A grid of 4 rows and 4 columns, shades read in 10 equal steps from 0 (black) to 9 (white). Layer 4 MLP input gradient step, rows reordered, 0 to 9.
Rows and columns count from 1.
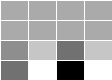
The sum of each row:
24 24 23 22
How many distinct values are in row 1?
1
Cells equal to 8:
0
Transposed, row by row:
6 6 5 4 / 6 6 7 9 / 6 6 4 0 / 6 6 7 9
